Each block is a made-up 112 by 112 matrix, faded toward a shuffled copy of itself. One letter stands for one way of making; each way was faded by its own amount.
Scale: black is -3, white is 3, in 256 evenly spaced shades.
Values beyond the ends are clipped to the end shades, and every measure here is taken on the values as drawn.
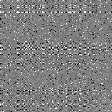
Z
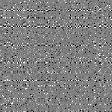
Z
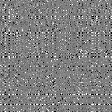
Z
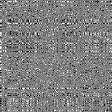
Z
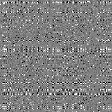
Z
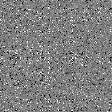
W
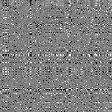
Z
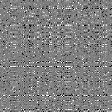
Z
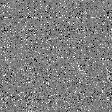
W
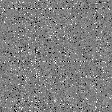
W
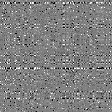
Z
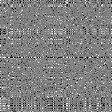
Z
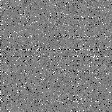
W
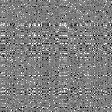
Z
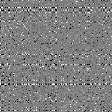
Z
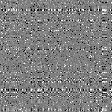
Z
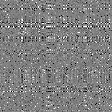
Z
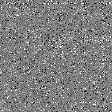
W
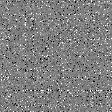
W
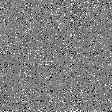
W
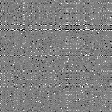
Z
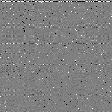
Z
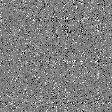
W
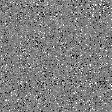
W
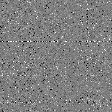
W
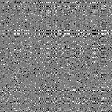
Z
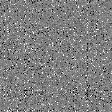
W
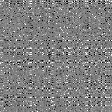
Z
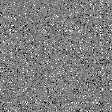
W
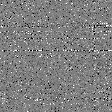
W
